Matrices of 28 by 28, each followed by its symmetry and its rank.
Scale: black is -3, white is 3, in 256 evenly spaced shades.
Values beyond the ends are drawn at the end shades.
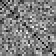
symmetric, full rank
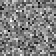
neither, full rank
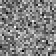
neither, full rank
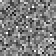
symmetric, full rank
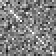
symmetric, full rank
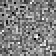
symmetric, full rank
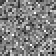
symmetric, full rank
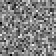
neither, full rank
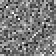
symmetric, full rank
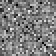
symmetric, full rank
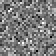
symmetric, full rank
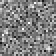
symmetric, full rank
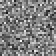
neither, full rank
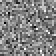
neither, full rank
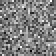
neither, full rank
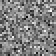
neither, full rank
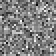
neither, full rank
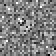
symmetric, full rank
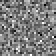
neither, full rank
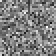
neither, full rank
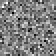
symmetric, full rank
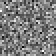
neither, full rank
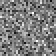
neither, full rank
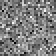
neither, full rank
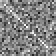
symmetric, full rank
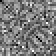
symmetric, full rank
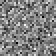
symmetric, full rank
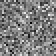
neither, full rank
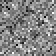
symmetric, full rank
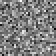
neither, full rank
